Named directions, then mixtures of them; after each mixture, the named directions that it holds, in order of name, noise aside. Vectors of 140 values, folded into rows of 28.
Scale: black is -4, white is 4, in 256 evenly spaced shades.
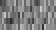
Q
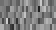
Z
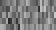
Q, Z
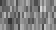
Q, Z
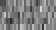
Q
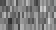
Q, Z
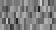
Z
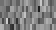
Z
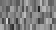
Z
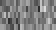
Q, Z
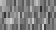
Q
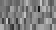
Z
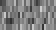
Q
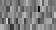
Z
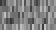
Q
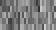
Q, Z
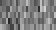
Q, Z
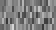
Q, Z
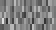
Q, Z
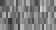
Q, Z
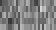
Q, Z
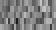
Z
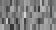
Z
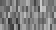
Q, Z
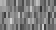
Q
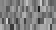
Z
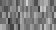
Q, Z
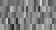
Z
